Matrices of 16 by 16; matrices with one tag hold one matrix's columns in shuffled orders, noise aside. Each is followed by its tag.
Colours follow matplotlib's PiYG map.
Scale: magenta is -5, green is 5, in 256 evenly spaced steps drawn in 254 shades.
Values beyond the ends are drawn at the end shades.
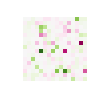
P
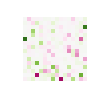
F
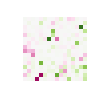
F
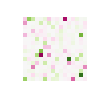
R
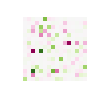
P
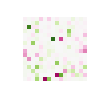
F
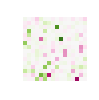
F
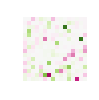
F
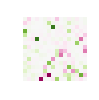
F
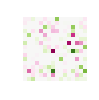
P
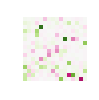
F
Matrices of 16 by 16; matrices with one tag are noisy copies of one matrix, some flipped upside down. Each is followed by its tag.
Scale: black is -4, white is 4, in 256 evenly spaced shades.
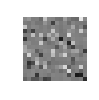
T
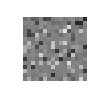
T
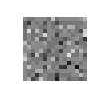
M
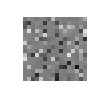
M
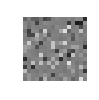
T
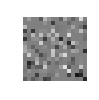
T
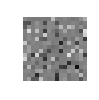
M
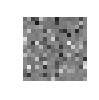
M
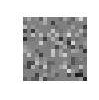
T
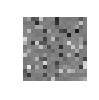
M
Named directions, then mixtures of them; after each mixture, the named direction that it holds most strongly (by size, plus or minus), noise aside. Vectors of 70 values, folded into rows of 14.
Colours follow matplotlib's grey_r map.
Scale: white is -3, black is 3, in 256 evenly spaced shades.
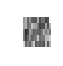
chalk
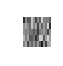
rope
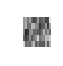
chalk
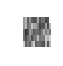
chalk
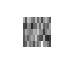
rope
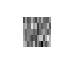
rope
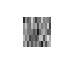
rope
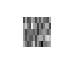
rope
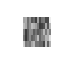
chalk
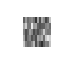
chalk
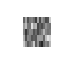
chalk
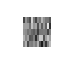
rope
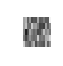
chalk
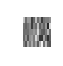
rope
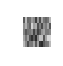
rope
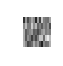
rope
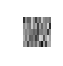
rope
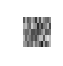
rope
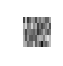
rope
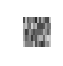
chalk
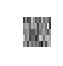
rope
